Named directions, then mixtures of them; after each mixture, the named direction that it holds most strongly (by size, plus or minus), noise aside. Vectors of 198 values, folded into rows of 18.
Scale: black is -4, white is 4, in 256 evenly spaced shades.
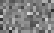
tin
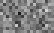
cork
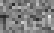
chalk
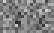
cork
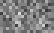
cork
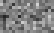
chalk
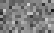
tin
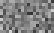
tin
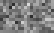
chalk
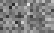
cork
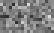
chalk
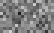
cork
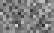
cork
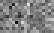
cork
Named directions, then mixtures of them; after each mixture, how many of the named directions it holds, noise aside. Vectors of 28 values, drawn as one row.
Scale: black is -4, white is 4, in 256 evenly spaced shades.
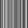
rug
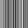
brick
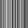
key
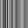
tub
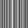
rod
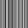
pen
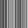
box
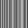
three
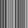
one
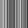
one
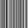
three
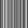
one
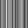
three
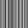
one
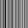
three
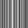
one
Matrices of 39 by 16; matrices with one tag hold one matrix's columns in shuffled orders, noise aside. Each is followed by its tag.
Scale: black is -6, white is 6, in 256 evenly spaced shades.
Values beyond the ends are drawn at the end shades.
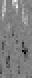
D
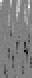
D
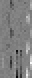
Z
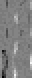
Z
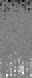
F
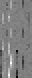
Z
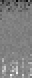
F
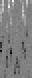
D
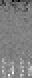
F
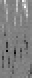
D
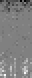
F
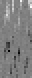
D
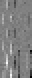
Z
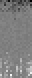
F
